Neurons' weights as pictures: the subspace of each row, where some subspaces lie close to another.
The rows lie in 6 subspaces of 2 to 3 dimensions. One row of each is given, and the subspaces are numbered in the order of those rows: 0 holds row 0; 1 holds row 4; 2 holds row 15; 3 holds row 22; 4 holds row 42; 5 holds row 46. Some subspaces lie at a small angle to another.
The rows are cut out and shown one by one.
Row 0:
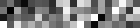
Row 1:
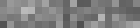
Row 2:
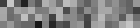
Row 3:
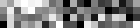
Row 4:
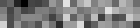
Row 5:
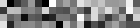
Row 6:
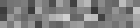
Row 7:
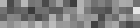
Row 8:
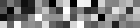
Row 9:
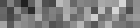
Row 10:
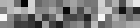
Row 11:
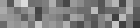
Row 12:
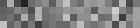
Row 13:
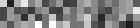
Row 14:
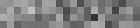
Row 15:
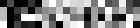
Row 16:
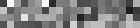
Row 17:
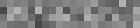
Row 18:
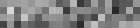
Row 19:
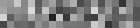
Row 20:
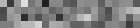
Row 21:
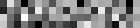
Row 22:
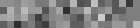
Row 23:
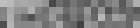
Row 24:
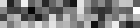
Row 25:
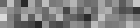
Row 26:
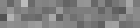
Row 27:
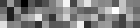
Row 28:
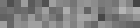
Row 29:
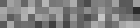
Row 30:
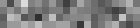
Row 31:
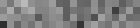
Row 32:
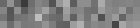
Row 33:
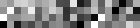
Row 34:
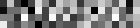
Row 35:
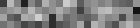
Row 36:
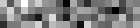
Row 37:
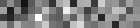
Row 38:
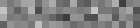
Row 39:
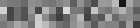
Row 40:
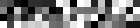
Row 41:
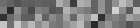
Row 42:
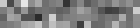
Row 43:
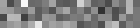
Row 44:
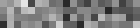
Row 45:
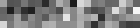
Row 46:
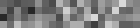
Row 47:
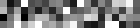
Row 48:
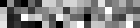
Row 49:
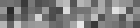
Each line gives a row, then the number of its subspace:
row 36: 4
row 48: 2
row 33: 0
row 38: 3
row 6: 3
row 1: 1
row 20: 2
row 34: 5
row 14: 5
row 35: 4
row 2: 1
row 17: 3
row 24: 4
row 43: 5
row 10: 2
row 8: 3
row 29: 1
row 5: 2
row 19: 5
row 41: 0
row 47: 5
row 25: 2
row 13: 1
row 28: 2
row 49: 0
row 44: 1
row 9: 5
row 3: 1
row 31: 0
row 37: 3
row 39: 3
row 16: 2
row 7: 4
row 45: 4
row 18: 0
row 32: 3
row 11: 3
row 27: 4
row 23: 2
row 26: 5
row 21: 5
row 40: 0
